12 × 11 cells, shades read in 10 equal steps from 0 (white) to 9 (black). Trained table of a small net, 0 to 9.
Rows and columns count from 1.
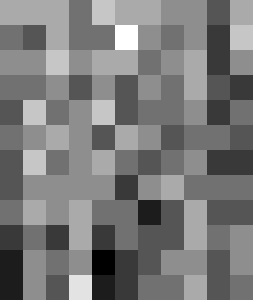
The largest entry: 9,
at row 11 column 5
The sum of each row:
39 46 43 55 51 51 54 51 54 58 61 58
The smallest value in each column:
3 2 2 1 2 0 3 3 3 5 2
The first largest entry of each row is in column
10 10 10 11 10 5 10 6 7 1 5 1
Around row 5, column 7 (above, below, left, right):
4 4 6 5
